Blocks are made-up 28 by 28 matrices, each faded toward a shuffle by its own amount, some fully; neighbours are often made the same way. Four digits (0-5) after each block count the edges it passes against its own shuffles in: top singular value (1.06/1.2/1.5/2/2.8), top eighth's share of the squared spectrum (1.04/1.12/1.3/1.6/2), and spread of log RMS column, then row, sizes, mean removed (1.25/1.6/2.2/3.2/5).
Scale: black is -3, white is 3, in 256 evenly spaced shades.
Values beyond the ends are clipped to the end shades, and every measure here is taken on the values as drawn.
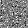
0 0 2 0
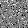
0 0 0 0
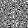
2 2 2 0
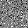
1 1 1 0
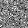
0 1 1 0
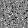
1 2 0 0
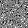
2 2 1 0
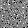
0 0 0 0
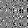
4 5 2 2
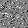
1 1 0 0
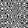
4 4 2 2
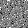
1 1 0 0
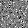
0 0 0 0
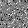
2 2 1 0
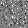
2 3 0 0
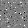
1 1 0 0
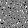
0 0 0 0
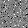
0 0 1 0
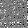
2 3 2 0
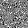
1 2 0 0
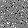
0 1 0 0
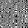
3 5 2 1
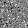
0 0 0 0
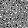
1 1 0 0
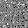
2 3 0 1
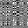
4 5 3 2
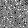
1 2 0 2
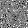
2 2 0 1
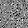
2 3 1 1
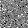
1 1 0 0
